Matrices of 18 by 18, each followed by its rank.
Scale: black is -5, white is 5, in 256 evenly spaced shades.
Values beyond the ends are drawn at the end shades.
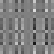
one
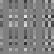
one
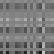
one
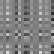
one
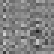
three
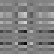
one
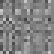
three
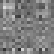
three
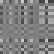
one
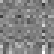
three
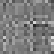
three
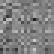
three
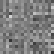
three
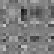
three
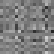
three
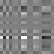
one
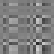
one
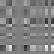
one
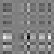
one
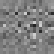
three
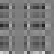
one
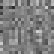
three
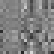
three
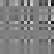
one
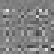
three
